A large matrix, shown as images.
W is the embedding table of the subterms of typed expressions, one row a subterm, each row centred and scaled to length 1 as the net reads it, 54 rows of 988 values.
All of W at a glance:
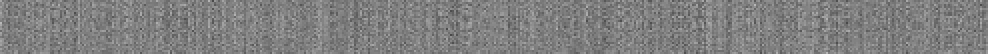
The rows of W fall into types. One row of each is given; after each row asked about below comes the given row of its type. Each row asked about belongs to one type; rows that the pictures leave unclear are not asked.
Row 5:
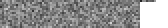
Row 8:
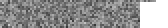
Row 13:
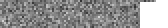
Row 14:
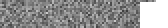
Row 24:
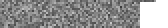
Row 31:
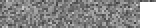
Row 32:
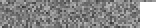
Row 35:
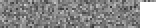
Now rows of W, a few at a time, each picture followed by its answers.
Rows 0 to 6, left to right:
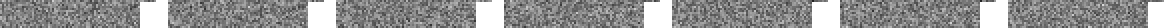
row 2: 8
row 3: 31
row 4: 13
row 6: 24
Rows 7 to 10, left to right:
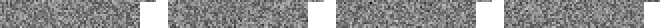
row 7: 5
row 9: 14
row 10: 31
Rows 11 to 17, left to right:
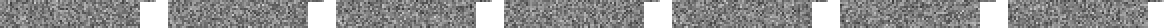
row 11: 35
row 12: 24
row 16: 31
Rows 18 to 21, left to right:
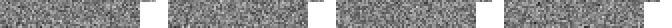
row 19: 14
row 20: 8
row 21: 31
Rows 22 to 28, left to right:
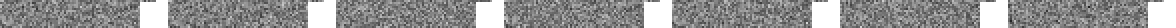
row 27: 5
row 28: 5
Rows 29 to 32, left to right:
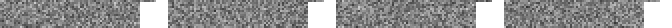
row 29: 24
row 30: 14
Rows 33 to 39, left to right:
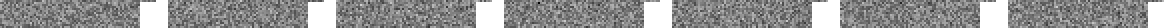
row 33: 24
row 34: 31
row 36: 14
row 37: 14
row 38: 8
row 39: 13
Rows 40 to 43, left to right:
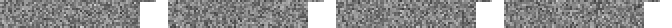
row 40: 24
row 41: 8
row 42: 5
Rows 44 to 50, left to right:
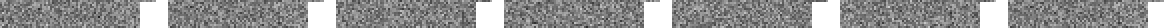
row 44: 32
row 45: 32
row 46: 5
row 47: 35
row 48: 24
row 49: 13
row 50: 32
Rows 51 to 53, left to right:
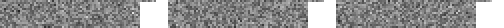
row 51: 35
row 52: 8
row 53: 35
